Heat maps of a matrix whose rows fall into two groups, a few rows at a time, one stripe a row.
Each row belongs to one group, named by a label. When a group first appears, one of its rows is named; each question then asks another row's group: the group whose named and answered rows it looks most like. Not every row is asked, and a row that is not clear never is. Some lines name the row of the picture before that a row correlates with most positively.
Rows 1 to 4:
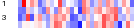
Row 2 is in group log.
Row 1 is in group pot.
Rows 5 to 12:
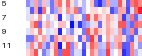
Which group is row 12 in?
pot
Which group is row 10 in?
log
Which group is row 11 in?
pot
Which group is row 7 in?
pot
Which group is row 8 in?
log
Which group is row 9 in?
pot
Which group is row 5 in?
log
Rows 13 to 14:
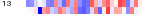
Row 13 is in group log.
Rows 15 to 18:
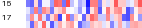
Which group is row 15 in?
log
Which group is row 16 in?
log
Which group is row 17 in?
pot
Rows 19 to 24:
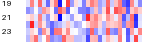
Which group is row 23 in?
log
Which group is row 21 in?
pot
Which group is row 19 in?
pot
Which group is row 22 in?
pot
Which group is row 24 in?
log
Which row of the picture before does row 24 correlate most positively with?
16
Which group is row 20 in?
log
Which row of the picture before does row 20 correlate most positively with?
16
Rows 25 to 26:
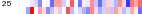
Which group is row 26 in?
pot
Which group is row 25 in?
log
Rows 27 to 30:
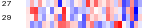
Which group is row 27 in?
pot
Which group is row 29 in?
pot
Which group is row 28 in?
pot
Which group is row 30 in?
log
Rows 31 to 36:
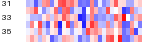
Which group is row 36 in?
log
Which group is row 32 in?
pot
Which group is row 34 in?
pot
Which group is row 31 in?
log
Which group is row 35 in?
pot
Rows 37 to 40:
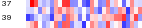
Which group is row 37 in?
pot
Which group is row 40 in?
pot
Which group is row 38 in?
log
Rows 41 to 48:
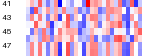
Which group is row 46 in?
log
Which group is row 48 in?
pot
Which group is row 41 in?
pot
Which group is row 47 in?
pot
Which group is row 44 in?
log
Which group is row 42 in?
log
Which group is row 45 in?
log
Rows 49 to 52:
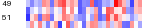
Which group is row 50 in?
log
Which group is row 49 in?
log
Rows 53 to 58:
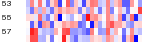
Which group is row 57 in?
pot
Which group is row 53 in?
pot
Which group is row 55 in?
pot
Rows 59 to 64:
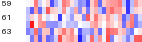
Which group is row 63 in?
log
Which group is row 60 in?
log
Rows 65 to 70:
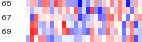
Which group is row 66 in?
log
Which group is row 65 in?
log
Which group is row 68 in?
pot
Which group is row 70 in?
pot
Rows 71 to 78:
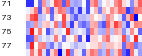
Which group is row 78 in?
pot
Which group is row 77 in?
pot
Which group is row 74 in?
log
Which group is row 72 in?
log
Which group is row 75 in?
pot
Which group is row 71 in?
log
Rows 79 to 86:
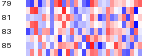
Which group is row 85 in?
log
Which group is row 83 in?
log
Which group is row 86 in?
pot
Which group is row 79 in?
log
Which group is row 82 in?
pot
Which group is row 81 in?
log
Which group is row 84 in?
pot
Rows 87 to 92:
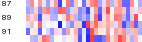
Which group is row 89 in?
log
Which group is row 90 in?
pot
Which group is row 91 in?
log
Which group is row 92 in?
log
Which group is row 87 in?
pot
